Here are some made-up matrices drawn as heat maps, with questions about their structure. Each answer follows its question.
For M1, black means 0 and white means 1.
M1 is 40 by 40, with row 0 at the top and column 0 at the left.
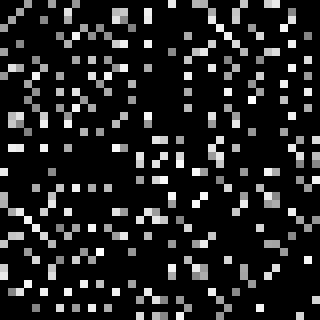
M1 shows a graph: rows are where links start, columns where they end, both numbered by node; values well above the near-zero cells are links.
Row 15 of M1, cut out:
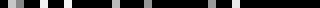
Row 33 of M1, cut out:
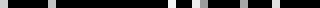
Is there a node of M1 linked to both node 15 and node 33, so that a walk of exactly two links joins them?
no
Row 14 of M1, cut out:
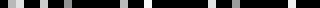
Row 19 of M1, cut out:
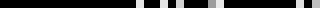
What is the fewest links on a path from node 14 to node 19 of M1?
2
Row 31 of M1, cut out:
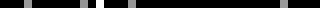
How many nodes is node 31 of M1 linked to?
5
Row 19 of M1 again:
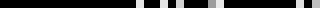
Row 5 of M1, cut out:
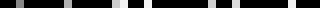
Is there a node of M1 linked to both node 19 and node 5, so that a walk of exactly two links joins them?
yes
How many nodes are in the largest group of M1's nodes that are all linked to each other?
8
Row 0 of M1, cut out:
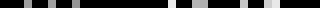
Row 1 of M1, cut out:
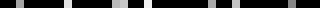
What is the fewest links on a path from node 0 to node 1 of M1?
5
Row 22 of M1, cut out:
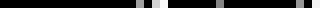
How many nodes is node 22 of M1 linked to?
6
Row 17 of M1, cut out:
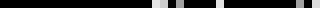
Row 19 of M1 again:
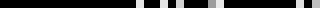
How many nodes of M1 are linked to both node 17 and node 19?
5
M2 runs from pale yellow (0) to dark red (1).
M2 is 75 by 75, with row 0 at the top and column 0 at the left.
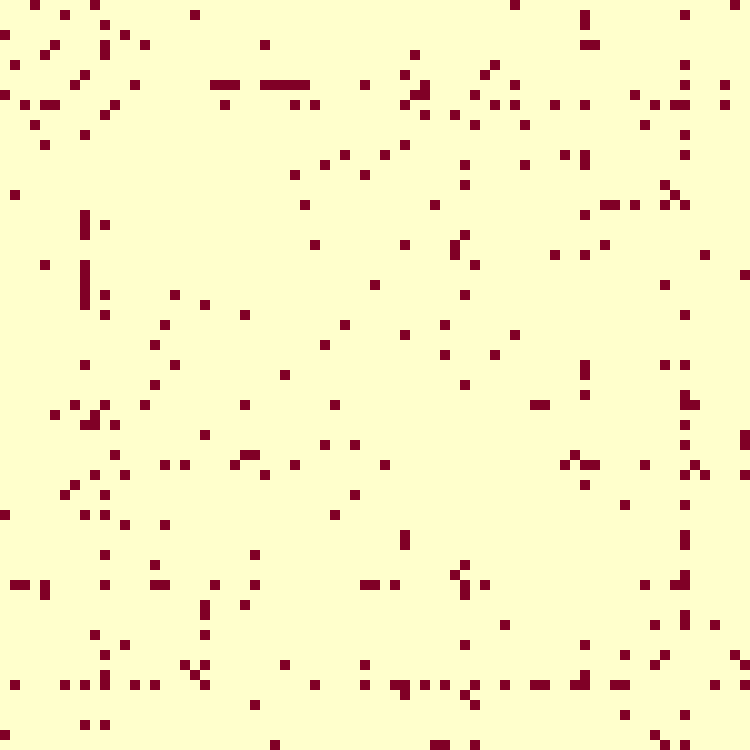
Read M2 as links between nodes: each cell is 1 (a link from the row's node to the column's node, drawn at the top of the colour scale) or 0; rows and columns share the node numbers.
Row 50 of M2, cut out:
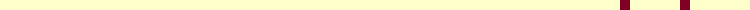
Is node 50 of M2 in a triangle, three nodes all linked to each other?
yes
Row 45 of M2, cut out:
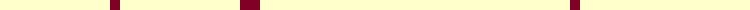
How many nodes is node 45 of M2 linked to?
4
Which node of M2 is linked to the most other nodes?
node 68
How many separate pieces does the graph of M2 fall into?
1
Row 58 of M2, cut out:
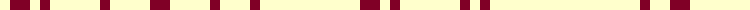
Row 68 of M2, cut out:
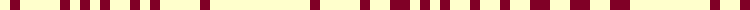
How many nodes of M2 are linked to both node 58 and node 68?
5
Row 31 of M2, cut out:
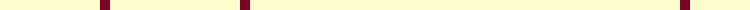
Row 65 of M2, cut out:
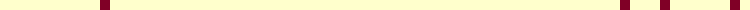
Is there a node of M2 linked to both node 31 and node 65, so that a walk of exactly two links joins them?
yes
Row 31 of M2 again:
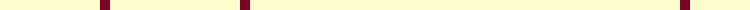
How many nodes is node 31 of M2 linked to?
3
